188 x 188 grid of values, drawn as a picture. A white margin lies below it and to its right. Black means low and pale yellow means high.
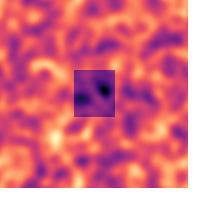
Odd patch: lower, in the centre. Slope: none. Ninth with the lowest average: centre. Average level on the scale: 60%. Roughest part: centre.
